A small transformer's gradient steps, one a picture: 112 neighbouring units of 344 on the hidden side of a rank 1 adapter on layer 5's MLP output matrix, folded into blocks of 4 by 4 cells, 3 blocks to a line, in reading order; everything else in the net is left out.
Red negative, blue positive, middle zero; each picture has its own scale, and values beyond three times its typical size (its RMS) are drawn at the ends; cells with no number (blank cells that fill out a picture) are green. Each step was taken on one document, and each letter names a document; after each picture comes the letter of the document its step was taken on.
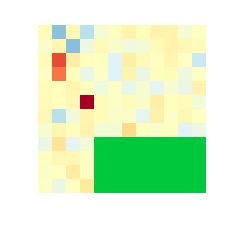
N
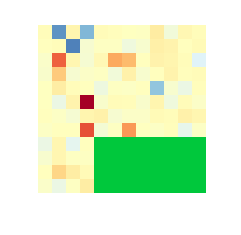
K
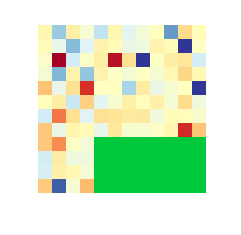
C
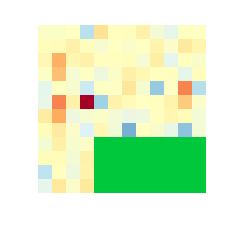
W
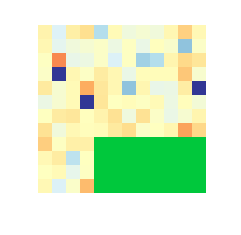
C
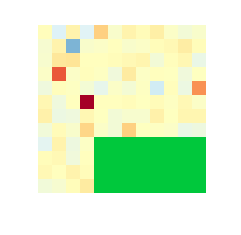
W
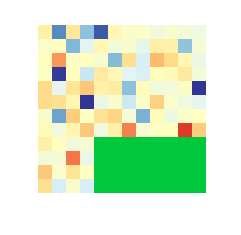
C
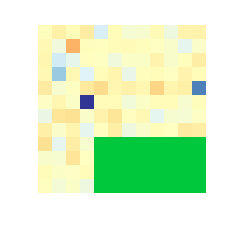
W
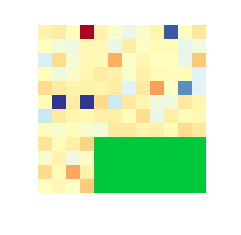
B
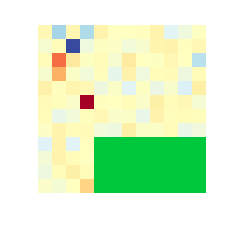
N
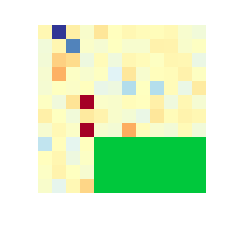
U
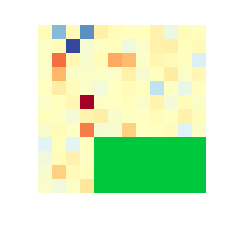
K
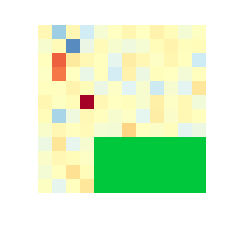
N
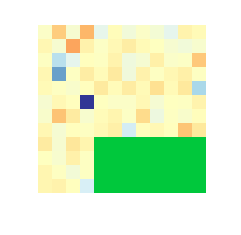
N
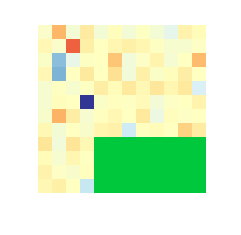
N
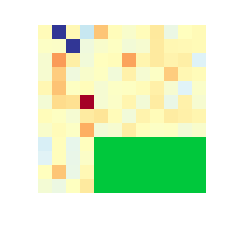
K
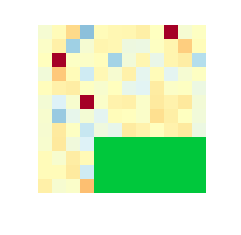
B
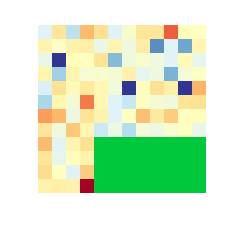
B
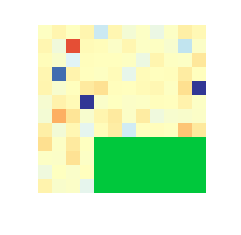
W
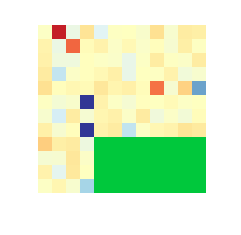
U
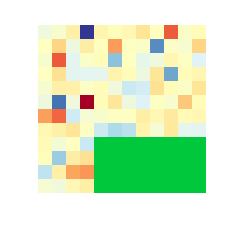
B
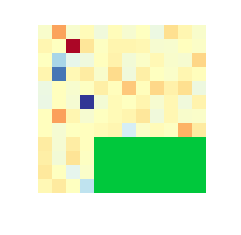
N
